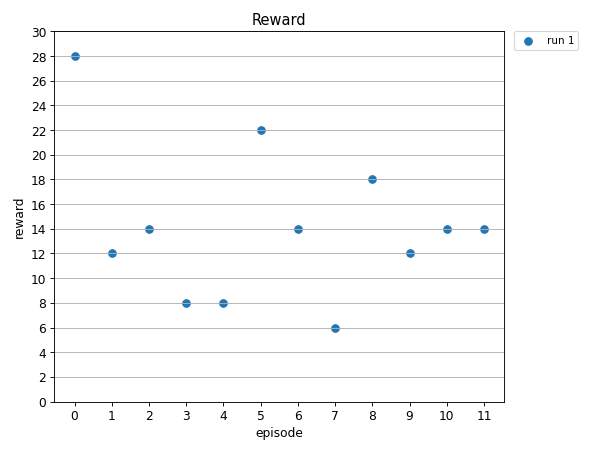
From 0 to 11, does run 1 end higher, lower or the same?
lower
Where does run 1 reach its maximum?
0
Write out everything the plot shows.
Title: Reward
x-axis: episode, ticks 0 1 2 3 4 5 6 7 8 9 10 11
y-axis: reward, ticks 0 2 4 6 8 10 12 14 16 18 20 22 24 26 28 30
Legend: run 1
Values:
run 1: 28 12 14 8 8 22 14 6 18 12 14 14
